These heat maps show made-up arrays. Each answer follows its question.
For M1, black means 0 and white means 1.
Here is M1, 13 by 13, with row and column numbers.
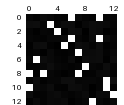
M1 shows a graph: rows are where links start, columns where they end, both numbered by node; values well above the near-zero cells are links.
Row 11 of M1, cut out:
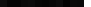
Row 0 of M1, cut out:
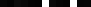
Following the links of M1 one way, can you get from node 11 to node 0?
no
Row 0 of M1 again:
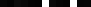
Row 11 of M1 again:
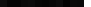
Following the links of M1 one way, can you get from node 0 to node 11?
yes
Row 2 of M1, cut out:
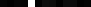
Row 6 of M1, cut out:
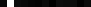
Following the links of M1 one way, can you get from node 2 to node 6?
yes
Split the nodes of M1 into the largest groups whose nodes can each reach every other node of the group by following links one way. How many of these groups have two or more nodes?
3
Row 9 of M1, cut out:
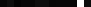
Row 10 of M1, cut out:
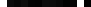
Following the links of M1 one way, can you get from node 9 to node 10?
no
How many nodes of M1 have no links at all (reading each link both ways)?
0
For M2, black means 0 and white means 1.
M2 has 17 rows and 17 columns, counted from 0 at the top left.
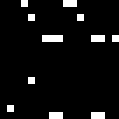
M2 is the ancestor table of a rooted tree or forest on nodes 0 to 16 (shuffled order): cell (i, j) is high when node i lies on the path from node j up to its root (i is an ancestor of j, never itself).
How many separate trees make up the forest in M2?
5
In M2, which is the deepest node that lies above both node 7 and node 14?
16
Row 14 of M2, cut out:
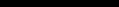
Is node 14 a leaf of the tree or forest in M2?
yes
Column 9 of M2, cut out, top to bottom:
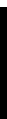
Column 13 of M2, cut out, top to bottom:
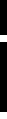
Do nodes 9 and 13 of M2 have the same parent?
no
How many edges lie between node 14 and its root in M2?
2
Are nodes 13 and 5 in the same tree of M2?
yes
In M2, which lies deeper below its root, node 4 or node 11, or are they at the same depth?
node 4
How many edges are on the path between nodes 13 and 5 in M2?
2
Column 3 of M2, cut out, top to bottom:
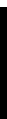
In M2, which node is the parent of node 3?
0
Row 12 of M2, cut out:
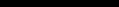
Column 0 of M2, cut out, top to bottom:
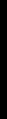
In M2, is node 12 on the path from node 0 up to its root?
no
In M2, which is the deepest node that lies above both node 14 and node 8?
16
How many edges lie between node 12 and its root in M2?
0
